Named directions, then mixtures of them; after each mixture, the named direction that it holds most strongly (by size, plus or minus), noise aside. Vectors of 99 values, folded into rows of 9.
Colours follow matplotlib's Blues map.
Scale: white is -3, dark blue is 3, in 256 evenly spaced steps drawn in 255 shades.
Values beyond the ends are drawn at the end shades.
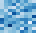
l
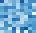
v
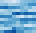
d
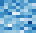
l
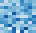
v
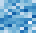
l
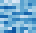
d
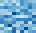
l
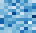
l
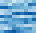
d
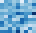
v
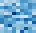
l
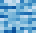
d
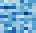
d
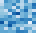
l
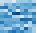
d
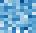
v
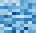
d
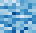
d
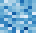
v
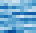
d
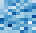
l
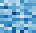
d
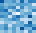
l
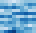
d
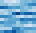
d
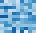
v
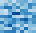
d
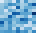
v
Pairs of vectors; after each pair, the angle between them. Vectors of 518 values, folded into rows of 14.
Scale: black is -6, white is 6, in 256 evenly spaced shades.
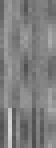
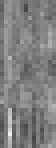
nearly parallel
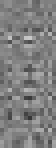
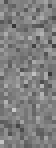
orthogonal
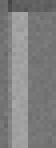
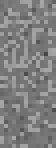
orthogonal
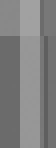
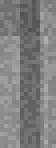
nearly opposite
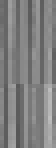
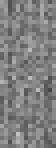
partly opposed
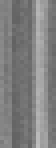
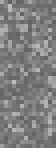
orthogonal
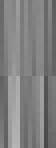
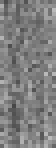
partly opposed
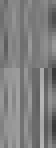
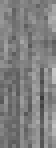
nearly opposite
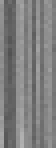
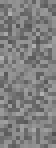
orthogonal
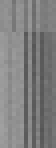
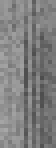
nearly parallel
